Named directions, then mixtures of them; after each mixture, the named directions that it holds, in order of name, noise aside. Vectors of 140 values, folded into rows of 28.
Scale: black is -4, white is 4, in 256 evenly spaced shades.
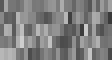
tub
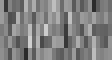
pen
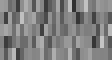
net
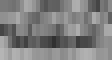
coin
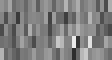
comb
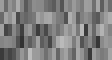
tub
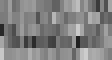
coin, comb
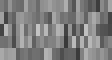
comb, pen, tub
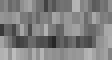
coin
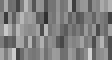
net, tub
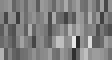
comb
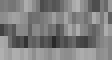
coin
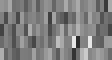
comb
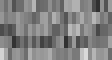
coin, comb, pen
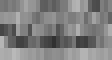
coin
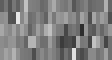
comb, pen, tub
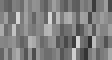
comb, pen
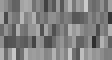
coin, comb, net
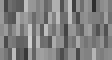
net, pen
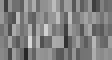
pen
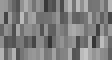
coin, comb, net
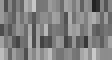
coin, comb, pen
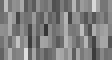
pen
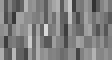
net, pen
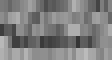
coin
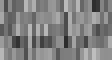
coin, comb, pen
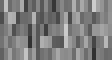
pen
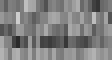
coin, pen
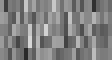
pen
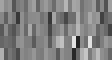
comb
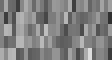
net, tub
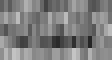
coin, comb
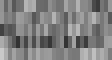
coin, comb, pen
